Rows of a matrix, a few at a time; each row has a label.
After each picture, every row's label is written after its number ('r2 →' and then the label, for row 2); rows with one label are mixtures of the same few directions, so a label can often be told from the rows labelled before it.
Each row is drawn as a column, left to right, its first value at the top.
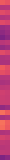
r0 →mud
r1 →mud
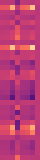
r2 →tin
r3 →tin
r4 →tin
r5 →mud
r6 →tin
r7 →tin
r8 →tin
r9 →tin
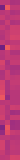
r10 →tin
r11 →tin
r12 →mud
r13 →mud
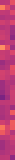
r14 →tin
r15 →tin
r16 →mud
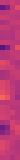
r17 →tin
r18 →tin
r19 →mud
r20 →tin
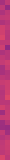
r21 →mud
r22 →tin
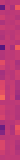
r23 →tin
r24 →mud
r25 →tin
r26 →tin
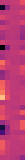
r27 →tin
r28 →tin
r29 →mud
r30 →mud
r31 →mud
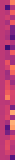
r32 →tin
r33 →tin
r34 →mud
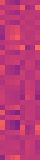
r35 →mud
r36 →mud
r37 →mud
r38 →mud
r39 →tin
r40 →tin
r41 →tin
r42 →tin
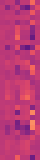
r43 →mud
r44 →tin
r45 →tin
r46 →mud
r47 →tin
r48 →tin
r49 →mud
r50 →tin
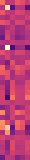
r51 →mud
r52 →tin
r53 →tin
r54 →mud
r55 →mud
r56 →tin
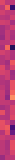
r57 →mud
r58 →tin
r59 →tin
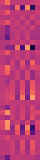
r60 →mud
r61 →mud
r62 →tin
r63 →tin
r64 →tin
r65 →tin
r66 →tin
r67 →mud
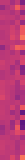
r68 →tin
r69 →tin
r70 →mud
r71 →tin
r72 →mud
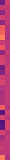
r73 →mud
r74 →mud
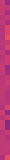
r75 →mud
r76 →mud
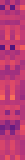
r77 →tin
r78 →mud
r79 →tin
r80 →mud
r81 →tin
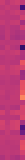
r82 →mud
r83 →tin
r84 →mud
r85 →mud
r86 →tin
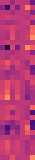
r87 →tin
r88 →tin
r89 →mud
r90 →tin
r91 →tin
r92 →tin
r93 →mud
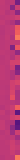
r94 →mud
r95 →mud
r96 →tin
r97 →mud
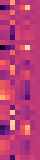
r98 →tin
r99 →tin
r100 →mud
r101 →mud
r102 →tin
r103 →tin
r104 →mud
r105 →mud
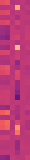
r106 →mud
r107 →mud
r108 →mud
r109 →tin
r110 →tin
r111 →mud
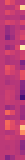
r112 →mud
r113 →mud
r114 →mud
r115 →tin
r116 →tin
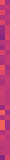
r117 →mud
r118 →mud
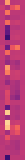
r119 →tin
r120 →mud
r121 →tin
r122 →tin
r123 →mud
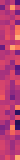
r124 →tin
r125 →mud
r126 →tin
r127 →mud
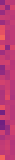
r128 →mud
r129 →tin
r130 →tin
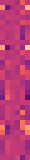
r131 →tin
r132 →tin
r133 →tin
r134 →mud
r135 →mud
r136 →tin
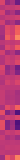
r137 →mud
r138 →mud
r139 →mud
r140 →mud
